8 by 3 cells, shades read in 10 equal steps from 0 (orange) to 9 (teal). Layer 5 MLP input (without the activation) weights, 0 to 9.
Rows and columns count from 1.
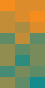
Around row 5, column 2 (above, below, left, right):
2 8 4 5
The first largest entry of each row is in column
2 1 2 1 2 2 1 3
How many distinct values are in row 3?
3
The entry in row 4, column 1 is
6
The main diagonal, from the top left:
0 1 1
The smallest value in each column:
0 1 0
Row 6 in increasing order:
4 5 8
